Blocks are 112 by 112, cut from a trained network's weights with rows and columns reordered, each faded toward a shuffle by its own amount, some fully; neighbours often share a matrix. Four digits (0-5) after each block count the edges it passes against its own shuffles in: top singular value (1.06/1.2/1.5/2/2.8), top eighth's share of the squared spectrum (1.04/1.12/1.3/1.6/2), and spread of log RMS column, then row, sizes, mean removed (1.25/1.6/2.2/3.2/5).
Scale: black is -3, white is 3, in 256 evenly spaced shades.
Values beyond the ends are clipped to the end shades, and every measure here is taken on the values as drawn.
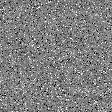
1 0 0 0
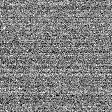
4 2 0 1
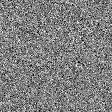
0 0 0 0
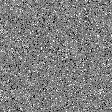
2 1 0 0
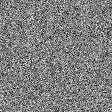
0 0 0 0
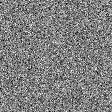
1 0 0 0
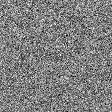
0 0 0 0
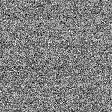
1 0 0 0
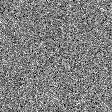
0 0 0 0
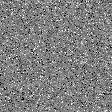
2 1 0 0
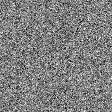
2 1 0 0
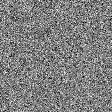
1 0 0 0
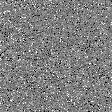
2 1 0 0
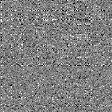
4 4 3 3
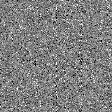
3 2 2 0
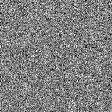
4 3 1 2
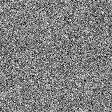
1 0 0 0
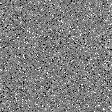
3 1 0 1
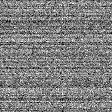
4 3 1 2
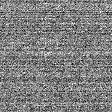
4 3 1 1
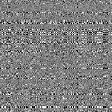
5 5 2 4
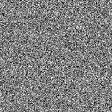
4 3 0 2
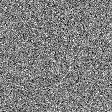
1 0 0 0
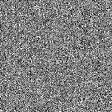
3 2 1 1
